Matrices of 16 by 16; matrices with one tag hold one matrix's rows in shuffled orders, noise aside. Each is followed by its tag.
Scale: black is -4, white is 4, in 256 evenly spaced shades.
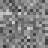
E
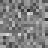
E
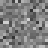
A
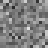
A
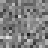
E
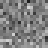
E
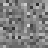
A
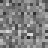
E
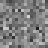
A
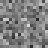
A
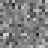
A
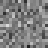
E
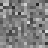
A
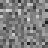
E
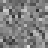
A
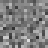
A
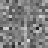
A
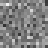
E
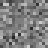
A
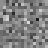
A
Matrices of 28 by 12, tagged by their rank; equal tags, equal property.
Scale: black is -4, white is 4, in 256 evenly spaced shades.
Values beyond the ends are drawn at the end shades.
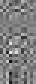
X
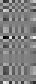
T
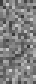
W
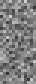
W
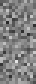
W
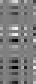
T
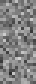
W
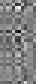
X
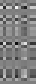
T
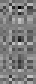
X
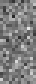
W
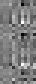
X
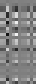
T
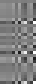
T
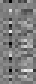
X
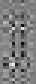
X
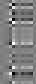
T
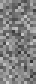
W
